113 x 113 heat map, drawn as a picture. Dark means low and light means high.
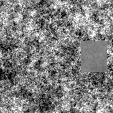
Odd patch: calmer, in the middle right. Odd rows or columns: none. Average level on the scale: 50%. Mirror symmetry: none. Calmest part: middle right. Grain: blotchy.
